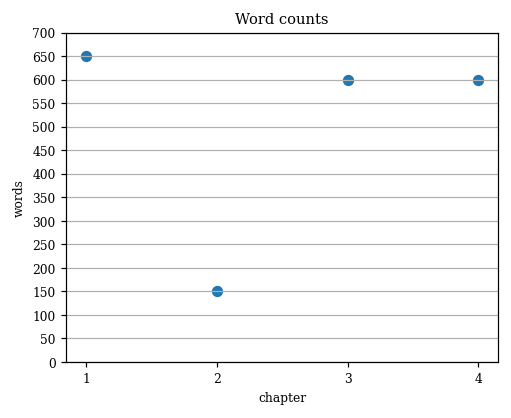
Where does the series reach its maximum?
1
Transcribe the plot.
Title: Word counts
x-axis: chapter, ticks 1 2 3 4
y-axis: words, ticks 0 50 100 150 200 250 300 350 400 450 500 550 600 650 700
Values:
650 150 600 600
